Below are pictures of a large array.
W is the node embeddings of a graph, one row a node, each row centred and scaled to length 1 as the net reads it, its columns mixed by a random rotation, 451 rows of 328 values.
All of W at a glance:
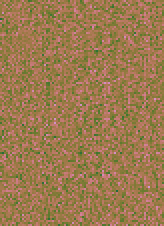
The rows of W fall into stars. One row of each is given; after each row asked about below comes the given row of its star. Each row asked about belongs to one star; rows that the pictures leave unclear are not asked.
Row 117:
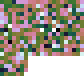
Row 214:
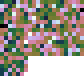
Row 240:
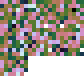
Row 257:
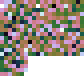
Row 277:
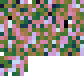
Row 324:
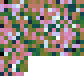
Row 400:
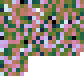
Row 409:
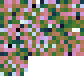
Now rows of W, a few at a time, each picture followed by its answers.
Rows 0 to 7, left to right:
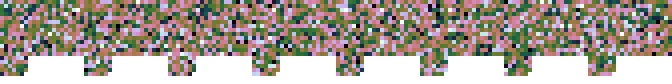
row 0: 117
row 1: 117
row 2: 277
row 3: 400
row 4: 400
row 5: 257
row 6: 409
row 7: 240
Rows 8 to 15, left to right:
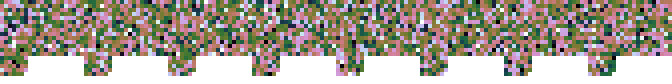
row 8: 257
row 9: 324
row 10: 409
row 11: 324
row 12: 240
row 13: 117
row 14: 117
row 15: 409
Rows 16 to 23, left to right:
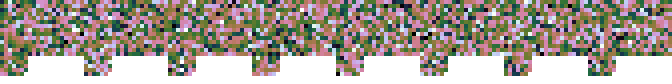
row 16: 409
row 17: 324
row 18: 117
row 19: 400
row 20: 324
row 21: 277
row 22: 324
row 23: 257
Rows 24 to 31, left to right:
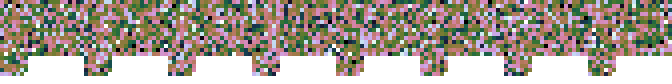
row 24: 240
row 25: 117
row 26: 324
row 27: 117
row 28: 214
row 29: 400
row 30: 324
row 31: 409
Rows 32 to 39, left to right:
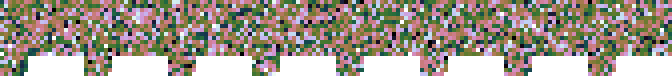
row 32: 277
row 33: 324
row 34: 257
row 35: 324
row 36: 400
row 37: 214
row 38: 400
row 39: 409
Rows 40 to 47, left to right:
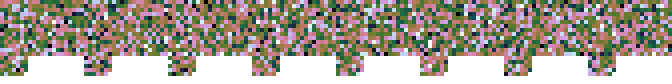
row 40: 117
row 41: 277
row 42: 277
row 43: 214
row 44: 214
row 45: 277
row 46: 324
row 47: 409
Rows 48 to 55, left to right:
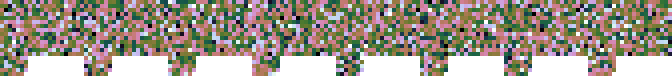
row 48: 257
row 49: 277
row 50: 240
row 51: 240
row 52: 257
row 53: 400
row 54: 214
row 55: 240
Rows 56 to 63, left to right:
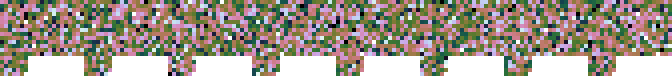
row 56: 240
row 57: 214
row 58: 324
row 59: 214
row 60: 214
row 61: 400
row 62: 117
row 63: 324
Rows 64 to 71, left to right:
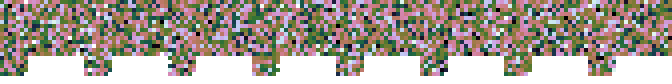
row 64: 117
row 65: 277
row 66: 277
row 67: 409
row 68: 324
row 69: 400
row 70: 117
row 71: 257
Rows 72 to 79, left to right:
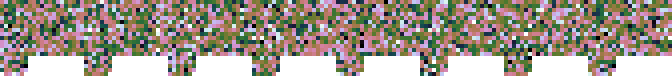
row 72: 240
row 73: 409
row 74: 117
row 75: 214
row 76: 400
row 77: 324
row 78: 214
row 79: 277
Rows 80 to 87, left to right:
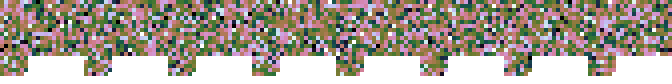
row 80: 277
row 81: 324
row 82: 277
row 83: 409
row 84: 214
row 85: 409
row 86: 240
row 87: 324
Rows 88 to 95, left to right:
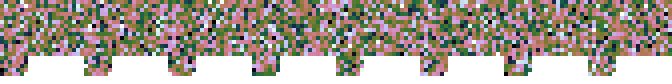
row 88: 117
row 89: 240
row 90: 400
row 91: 117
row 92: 257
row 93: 400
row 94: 324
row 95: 409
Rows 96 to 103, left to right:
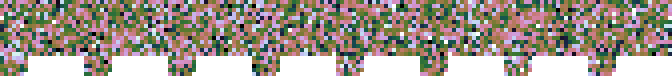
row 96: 117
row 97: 277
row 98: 117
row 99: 277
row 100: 409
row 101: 214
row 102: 409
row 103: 240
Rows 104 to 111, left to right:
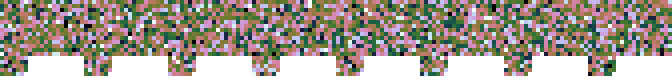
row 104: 277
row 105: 117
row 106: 400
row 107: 409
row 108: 257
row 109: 324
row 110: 240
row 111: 117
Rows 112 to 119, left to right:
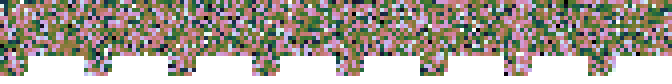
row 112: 324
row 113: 240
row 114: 277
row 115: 409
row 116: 400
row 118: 324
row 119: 257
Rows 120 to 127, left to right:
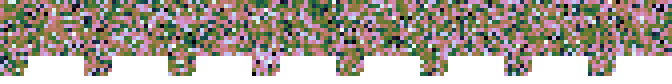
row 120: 257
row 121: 214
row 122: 400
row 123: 324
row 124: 409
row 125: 277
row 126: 257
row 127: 324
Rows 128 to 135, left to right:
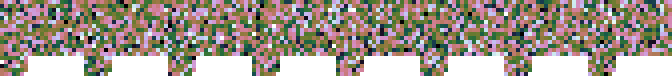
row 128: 277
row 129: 277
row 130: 214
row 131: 117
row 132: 117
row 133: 400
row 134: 277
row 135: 409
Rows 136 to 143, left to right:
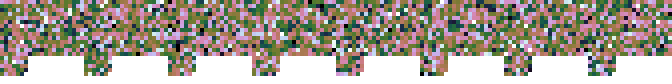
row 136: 117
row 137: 214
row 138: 214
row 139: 324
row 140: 240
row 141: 324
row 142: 117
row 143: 277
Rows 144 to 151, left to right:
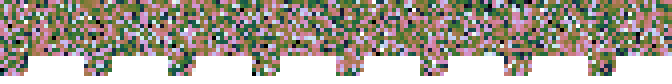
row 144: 240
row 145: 277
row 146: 257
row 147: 324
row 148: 214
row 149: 324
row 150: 400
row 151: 257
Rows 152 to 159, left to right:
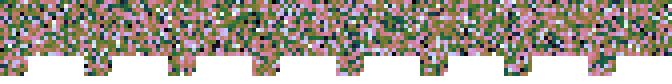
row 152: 277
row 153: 277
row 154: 117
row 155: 400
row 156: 240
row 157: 117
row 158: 117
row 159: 240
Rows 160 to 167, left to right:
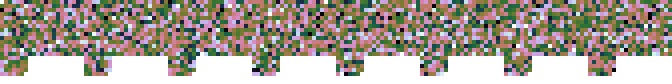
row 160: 240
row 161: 257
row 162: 400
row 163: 240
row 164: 214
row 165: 277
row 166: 214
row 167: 214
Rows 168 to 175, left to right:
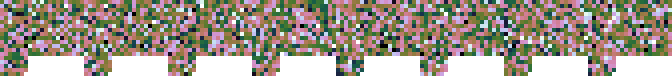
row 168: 257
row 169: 277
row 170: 400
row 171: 324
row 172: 117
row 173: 400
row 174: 214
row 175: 117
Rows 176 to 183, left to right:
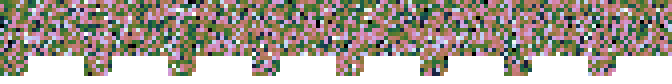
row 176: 214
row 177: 117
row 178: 400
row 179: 277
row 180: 214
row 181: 214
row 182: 277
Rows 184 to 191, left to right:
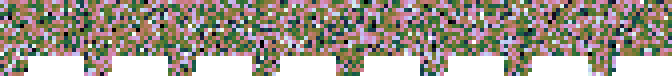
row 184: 277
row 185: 214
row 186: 117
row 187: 214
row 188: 214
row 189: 324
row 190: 400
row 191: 400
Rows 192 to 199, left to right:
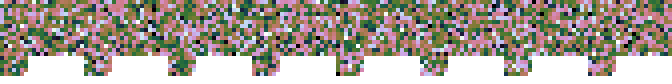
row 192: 117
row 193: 324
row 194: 257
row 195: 257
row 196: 324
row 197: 240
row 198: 324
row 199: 324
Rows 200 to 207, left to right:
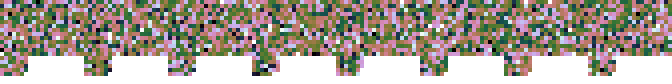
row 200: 277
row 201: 214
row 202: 400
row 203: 257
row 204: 257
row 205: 117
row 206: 324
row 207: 277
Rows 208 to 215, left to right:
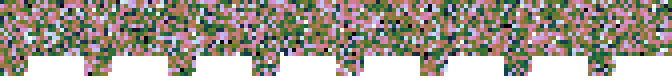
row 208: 214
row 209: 409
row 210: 214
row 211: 117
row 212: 240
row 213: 257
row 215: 257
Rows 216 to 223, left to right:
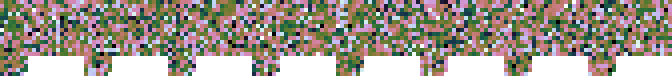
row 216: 214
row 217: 240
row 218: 277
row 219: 324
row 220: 257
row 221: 400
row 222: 240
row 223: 400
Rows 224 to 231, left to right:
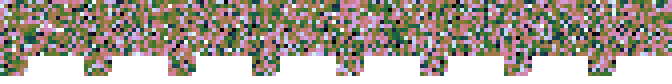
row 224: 257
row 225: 277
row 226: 214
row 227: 214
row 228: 409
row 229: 277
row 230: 240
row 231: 117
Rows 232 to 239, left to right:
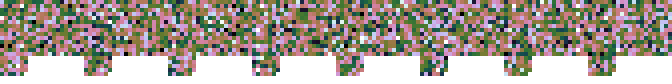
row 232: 324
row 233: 240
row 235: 409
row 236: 214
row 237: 214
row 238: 409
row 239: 409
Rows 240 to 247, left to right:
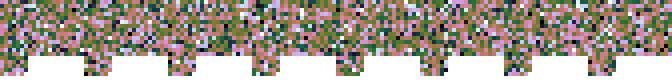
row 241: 324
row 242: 409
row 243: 324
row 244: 409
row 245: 400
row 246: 214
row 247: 117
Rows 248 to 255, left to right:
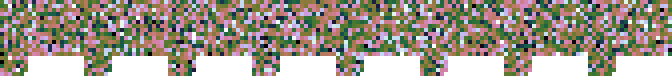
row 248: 409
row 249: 240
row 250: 214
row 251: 240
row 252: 277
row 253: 257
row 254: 277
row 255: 214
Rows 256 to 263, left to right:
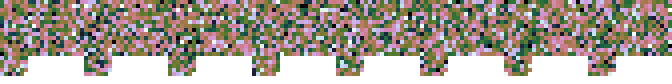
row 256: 409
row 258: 400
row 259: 117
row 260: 257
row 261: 277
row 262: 400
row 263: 240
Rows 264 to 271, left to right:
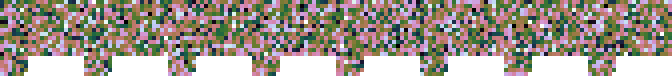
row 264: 400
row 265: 277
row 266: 400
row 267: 117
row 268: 409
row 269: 409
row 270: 240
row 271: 400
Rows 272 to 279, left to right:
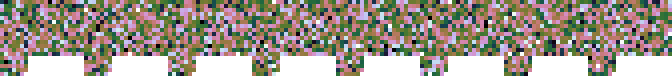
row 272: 324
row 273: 257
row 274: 324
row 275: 214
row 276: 117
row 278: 117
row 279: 117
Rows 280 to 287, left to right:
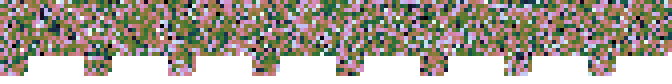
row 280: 240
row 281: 409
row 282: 400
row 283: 257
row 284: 324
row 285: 214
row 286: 240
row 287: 400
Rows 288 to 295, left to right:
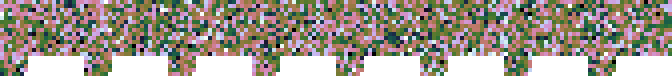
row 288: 117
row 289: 117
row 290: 214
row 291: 400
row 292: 409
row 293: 277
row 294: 257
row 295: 117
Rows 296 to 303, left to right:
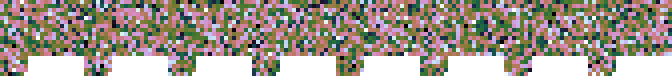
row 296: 324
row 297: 324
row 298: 240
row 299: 117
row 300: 257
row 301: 117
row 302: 400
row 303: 277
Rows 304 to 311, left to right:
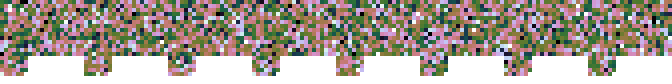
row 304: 400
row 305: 400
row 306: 400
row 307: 400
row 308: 257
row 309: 117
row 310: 409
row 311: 277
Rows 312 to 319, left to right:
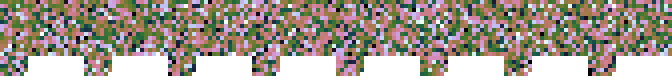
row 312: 277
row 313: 117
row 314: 214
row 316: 240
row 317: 117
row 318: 257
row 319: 117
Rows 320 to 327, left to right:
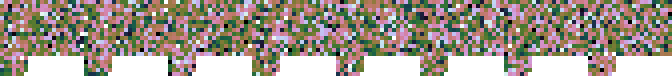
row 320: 117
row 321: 117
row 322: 117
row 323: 214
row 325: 214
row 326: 400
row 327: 277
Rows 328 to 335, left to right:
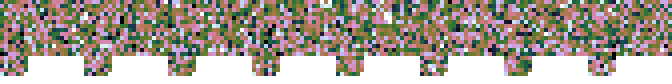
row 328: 409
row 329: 117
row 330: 409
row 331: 409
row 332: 324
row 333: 324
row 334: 400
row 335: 400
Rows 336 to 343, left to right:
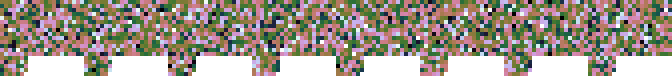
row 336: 324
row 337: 257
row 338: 409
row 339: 240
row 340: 277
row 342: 240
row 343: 214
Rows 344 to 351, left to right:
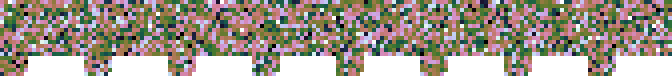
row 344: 257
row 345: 400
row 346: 400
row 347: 240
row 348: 214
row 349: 409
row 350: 409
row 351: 214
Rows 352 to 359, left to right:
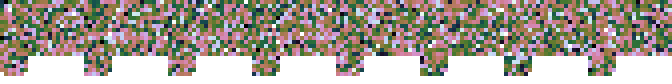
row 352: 400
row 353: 214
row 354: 214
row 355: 214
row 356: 400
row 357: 117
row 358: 117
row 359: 117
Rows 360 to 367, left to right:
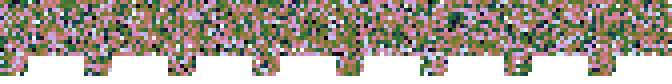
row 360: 277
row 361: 324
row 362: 117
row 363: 240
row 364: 409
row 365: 324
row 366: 117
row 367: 117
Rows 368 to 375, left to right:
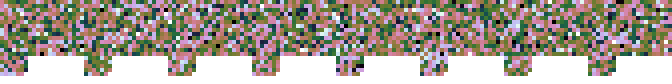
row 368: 240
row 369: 214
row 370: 117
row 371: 409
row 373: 277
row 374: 409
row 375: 214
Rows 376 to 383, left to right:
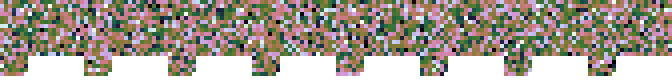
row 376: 240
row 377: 324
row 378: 277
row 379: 277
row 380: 240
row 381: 117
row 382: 257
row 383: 117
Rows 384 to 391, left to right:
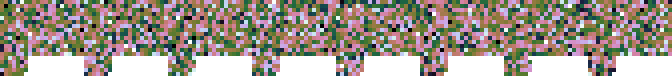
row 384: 324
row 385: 240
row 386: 257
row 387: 324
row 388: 324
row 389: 324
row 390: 257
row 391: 409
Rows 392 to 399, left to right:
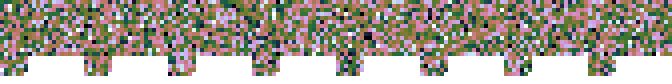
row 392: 400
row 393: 409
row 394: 324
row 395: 400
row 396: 257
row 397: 277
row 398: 117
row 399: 257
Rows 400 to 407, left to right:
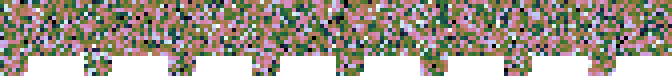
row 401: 277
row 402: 257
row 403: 117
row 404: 214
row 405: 257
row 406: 214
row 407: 240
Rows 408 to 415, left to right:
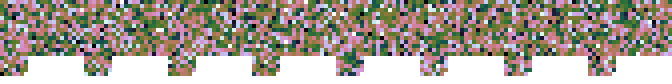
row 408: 117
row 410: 277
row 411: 214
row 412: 257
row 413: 400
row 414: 400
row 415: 277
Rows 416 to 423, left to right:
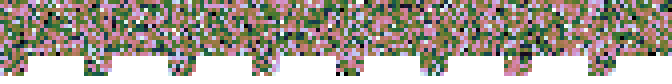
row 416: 400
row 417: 324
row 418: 409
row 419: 257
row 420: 324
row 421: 400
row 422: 400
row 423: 257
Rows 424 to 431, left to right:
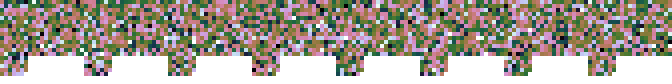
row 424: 240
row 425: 277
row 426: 214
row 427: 214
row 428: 214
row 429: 324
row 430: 409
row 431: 117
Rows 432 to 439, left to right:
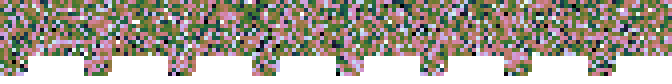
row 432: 240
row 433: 117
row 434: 324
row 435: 214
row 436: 324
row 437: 214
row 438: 324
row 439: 214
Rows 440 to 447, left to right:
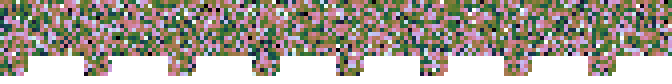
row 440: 214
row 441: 257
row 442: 240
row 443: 409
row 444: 277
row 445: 324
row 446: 240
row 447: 277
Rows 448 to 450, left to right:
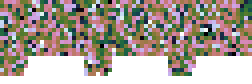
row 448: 257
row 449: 400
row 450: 257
